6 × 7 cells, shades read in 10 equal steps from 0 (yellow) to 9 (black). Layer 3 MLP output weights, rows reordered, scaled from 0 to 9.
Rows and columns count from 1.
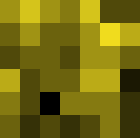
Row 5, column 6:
4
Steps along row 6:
up down up down down up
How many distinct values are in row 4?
4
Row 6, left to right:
5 7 6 7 6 4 7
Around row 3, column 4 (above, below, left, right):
5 5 5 3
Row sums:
24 23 33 30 38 42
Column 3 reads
3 5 5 5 9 6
